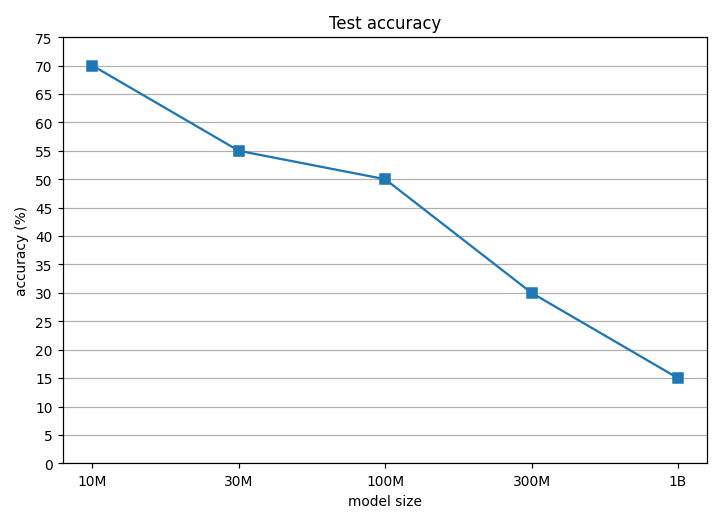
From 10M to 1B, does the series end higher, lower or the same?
lower
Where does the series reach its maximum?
10M
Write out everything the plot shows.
Title: Test accuracy
x-axis: model size, ticks 10M 30M 100M 300M 1B
y-axis: accuracy (%), ticks 0 5 10 15 20 25 30 35 40 45 50 55 60 65 70 75
Values:
70 55 50 30 15
